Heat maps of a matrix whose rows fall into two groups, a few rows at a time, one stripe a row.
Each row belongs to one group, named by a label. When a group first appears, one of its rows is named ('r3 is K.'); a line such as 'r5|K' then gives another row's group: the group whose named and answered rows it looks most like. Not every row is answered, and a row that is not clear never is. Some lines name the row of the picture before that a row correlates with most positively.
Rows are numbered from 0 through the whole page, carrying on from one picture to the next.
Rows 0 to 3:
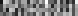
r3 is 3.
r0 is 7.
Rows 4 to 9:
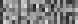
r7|7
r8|7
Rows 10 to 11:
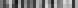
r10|3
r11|3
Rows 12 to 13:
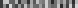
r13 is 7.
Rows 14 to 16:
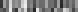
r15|7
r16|3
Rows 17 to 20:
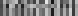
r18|7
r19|3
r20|3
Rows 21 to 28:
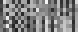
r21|7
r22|7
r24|7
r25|3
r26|3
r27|3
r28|3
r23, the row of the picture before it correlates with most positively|17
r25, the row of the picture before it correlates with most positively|17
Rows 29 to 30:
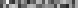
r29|3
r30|7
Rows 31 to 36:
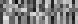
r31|3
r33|3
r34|7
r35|3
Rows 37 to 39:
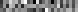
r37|3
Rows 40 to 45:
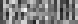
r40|7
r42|7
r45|3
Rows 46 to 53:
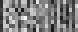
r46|3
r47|7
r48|7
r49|7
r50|7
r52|3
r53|3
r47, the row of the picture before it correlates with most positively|41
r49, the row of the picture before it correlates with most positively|41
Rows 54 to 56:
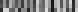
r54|3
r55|3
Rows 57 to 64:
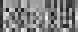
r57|7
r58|7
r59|7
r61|7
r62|3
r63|7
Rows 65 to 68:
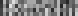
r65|7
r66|7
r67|3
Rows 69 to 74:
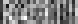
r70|7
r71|7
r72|7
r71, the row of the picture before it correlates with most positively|68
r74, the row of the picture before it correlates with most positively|65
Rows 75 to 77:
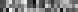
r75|3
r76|3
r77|7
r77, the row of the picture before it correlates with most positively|70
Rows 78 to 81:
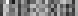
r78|3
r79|7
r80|3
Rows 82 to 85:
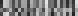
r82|7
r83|7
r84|3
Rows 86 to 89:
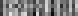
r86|3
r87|7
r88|3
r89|3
